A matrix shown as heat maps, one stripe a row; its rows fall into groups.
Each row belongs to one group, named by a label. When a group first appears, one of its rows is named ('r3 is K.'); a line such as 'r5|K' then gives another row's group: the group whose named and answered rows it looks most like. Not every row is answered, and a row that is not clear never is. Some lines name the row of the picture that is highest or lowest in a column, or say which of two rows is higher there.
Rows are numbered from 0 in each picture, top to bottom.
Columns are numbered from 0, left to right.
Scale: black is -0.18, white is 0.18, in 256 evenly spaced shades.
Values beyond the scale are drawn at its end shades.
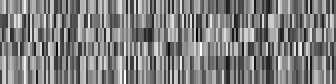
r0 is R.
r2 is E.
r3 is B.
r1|E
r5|R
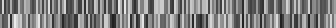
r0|B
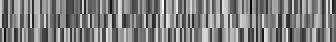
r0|E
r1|E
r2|B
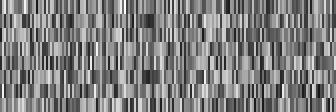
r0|R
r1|E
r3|B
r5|E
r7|R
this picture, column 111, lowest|6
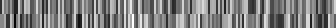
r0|B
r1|B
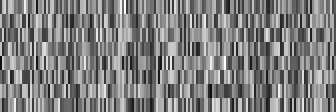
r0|R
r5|E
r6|R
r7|E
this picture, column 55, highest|2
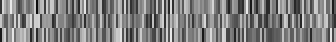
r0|R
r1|E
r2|R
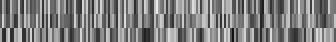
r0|B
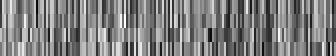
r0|R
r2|R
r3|R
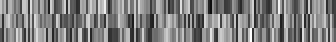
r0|R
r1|E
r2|E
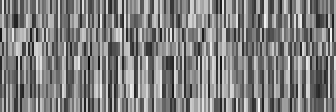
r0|B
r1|B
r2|R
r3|E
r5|B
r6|B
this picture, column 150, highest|1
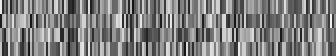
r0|E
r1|R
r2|E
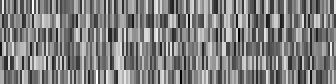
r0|B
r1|E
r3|R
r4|E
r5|B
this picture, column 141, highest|3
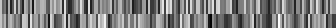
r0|E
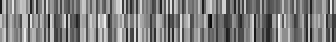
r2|R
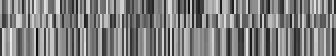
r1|E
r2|R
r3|R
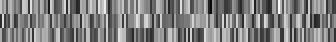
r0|R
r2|E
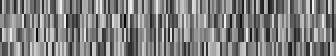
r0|B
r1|R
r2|R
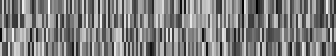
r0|B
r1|B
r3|E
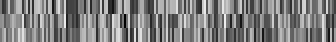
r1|R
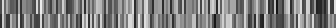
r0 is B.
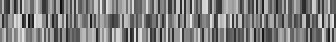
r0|B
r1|E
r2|R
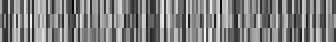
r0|E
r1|E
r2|E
